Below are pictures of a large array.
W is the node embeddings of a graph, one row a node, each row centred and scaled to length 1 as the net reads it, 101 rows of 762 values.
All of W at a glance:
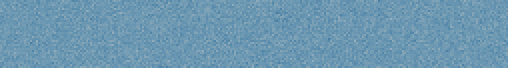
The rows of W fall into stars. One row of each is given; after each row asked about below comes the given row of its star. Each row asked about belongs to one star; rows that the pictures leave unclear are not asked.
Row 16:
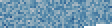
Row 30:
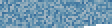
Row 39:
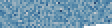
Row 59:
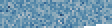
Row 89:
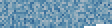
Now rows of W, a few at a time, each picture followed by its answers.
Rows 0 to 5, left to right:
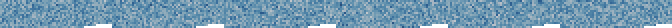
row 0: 39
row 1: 59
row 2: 59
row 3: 16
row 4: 30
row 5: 59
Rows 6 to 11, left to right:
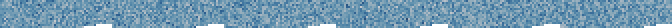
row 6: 59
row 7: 16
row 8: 59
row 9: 89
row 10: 16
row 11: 89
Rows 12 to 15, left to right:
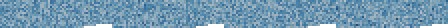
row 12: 59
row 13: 59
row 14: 39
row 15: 30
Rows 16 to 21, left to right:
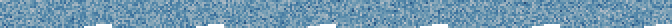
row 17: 89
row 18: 39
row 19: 39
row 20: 30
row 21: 59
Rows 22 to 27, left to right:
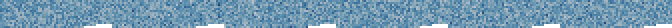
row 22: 59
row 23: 39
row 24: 16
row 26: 16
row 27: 30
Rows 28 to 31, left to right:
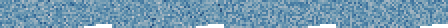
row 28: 30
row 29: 39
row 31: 89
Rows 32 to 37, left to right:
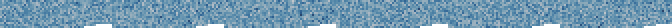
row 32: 89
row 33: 59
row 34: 39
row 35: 16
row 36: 16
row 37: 39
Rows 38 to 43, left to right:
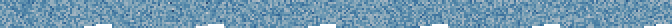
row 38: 89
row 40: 30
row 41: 16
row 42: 89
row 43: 89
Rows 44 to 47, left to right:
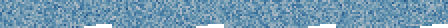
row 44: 16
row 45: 89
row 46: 39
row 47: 16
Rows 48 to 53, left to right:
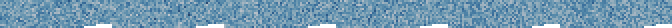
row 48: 16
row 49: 39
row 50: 16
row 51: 30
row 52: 89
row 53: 89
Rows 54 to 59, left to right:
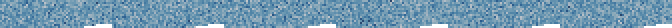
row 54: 89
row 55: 59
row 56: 30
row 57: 89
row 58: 30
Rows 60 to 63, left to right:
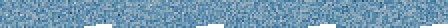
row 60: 16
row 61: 16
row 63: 59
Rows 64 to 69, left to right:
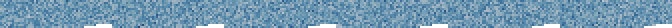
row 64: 89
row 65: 89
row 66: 16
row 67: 16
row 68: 59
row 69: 59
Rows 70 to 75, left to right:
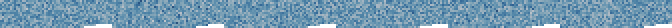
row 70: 30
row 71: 89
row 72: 59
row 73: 39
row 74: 30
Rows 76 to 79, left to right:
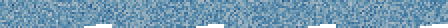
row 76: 16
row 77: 16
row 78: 16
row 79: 39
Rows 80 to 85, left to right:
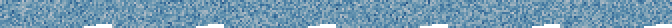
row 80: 30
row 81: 16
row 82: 59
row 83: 30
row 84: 59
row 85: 16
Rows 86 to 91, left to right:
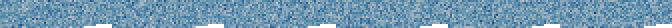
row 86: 30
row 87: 59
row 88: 30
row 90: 30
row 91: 16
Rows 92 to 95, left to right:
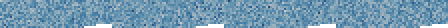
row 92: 16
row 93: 39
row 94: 39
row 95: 30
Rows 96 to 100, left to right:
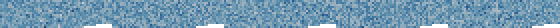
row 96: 59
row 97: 89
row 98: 16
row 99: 89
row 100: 59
